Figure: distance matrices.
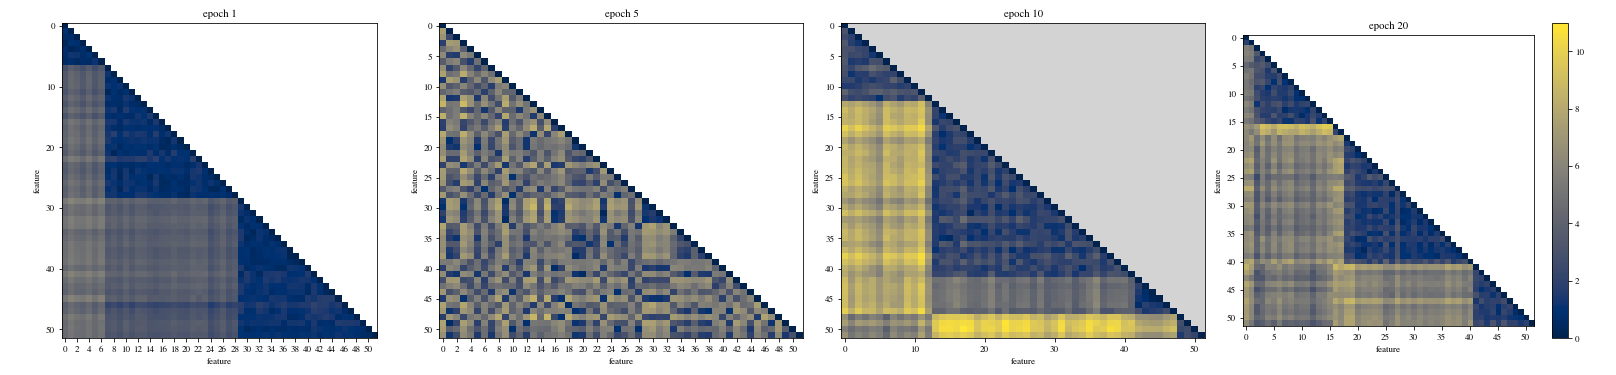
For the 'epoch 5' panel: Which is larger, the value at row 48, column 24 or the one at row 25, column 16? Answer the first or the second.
the first
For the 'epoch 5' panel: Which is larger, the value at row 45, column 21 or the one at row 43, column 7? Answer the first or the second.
the first
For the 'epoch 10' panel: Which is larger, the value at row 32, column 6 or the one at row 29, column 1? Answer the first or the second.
the first
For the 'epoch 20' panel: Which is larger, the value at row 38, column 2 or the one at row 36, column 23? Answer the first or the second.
the first
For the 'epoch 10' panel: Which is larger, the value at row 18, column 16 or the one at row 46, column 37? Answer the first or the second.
the second
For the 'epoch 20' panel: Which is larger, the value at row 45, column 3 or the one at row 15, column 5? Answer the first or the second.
the first
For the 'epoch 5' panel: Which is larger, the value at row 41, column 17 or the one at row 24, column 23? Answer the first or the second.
the second
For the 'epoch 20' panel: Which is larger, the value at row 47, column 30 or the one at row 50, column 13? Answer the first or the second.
the first
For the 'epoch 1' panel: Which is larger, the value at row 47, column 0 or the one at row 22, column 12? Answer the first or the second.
the first
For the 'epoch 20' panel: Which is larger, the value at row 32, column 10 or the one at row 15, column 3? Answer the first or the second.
the first
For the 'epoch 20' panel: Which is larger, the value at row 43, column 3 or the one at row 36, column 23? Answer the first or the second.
the first
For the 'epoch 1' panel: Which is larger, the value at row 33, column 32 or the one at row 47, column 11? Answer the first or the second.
the second
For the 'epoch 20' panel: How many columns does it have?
52
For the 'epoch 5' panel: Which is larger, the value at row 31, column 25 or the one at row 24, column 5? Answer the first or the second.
the first
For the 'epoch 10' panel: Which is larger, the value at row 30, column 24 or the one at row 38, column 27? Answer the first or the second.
the second
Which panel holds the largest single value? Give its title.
epoch 10
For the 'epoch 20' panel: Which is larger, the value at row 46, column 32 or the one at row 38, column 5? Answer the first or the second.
the second
